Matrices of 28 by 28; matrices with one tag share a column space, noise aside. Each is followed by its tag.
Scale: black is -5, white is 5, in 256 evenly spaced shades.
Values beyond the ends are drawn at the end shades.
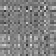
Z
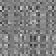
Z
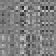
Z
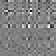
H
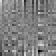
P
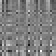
P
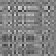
Z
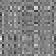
Z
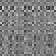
Z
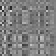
Z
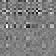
H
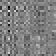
Z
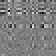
H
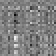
Z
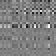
H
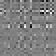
H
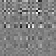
H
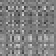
Z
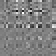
H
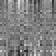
P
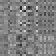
Z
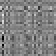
Z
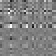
H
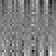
P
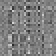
Z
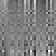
P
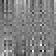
P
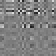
H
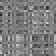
Z
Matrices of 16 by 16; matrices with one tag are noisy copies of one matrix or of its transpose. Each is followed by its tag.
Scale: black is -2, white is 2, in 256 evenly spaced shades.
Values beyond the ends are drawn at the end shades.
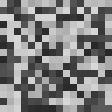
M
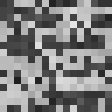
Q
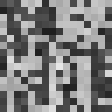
Q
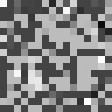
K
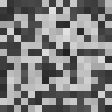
K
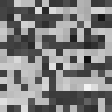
Q
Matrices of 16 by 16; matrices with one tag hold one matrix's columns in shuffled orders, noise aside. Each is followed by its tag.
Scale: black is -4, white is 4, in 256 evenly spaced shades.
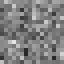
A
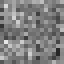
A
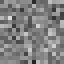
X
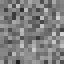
X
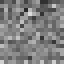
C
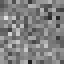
X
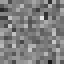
X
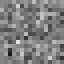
A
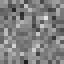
X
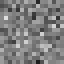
X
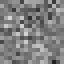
X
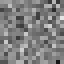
X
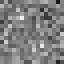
X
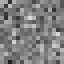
X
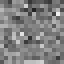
C
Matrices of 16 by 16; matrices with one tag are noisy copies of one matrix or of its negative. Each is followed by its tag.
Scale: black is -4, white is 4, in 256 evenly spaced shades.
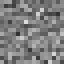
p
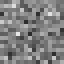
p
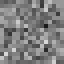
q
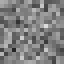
q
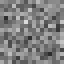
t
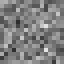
q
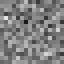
t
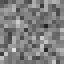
q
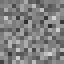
t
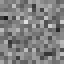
t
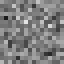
t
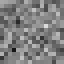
q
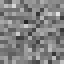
p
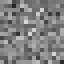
p
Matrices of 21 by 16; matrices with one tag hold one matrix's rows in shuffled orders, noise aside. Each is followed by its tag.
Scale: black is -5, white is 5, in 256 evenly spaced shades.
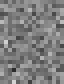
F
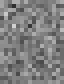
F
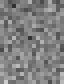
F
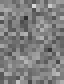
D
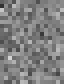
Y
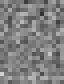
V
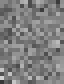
Y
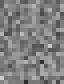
V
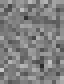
V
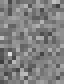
Y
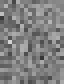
Y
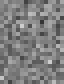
V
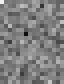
V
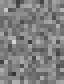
F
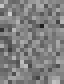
Y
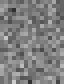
F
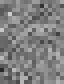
Y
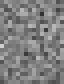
V
